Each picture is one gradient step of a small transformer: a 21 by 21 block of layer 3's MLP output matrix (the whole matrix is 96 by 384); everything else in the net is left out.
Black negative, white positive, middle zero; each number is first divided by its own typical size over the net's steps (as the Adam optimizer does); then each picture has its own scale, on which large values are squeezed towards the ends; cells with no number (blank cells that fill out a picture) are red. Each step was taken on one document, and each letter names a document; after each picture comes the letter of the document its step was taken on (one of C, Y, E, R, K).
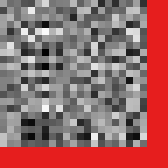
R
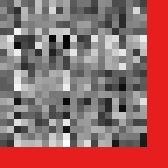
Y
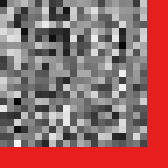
Y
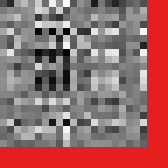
Y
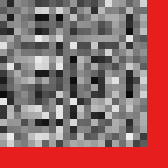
R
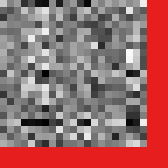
R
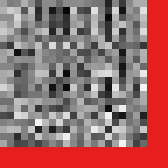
Y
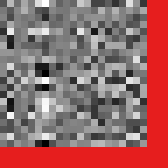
R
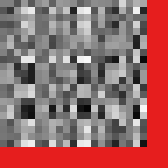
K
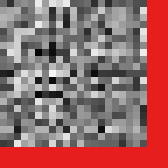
Y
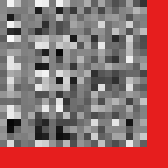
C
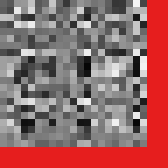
K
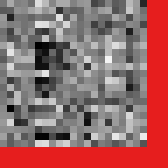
C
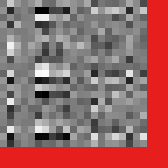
C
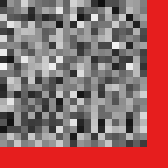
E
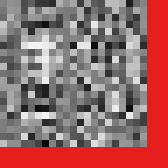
R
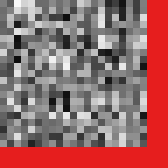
Y
